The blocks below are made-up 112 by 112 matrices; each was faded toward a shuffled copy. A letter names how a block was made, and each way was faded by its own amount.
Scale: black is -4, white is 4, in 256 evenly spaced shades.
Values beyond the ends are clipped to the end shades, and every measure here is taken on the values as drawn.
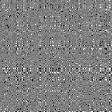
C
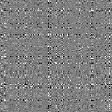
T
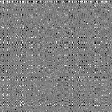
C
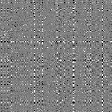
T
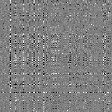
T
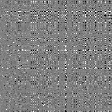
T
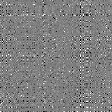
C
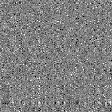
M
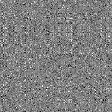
M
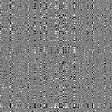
T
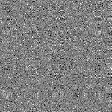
M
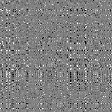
C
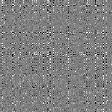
T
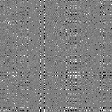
T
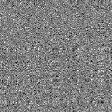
M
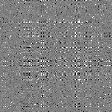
C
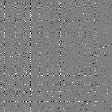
T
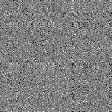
M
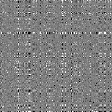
T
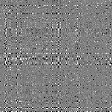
T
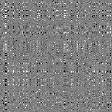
C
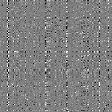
T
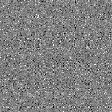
M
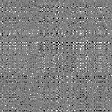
C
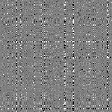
T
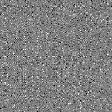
M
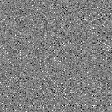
M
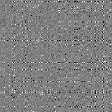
C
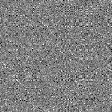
M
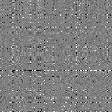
C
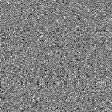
M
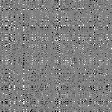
C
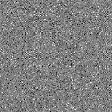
M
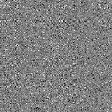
M
